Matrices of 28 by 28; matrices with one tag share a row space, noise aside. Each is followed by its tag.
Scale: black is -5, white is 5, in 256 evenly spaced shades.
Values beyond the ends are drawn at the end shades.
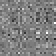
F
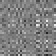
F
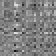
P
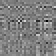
F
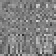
F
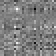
P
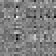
P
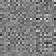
F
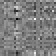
P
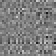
F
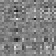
P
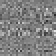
F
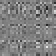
F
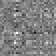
P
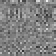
F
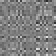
F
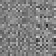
F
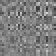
F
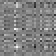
P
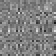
F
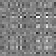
F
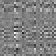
P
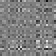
F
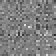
F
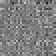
F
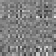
F
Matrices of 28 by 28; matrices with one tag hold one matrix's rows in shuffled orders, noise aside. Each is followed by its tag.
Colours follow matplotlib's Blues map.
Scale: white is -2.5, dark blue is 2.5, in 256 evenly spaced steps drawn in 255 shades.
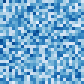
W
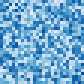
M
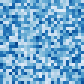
M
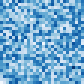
M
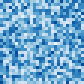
M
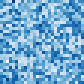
M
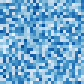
W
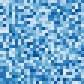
W
